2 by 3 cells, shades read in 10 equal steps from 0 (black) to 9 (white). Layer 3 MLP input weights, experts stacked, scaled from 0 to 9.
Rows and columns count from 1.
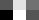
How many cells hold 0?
1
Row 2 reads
0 9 3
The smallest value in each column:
0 8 3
